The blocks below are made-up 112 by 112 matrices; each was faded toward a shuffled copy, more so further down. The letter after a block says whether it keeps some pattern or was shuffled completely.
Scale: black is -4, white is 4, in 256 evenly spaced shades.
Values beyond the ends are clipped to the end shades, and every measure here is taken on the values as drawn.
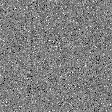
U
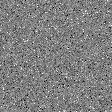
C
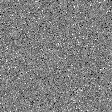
C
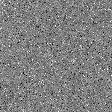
C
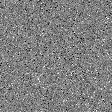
C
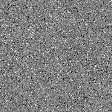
U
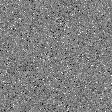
C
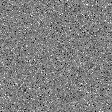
U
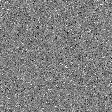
C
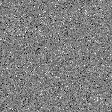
U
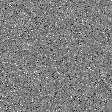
C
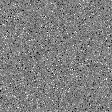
C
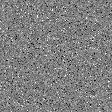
U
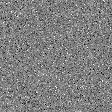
U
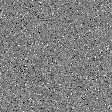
C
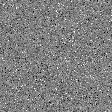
C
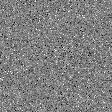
C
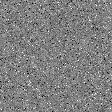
C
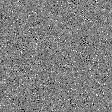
U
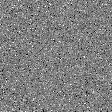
U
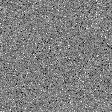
U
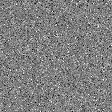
U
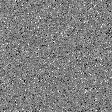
C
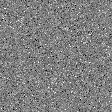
C
